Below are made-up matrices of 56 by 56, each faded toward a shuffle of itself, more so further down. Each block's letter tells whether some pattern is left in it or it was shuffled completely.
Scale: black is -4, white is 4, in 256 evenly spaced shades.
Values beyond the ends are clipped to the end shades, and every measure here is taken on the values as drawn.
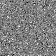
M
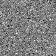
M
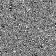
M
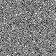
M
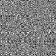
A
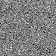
M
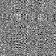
A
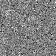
M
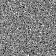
M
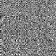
A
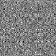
A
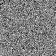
M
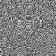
A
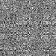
A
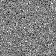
M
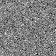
M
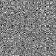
A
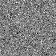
M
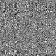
A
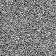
M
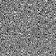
A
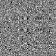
A
